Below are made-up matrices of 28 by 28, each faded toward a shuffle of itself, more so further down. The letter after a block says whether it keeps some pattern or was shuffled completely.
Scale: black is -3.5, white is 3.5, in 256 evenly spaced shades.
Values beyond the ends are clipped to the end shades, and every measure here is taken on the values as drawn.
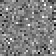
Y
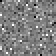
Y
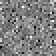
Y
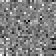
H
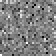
Y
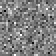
Y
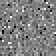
Y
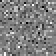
Y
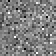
Y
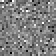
Y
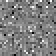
H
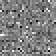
H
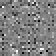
H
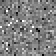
Y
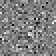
H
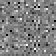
H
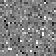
Y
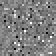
Y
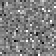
Y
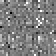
H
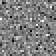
Y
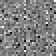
H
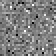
Y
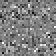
H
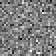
Y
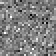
Y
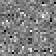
H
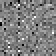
H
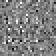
H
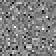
H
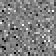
Y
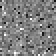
Y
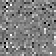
H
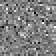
H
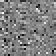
H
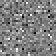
H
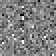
H
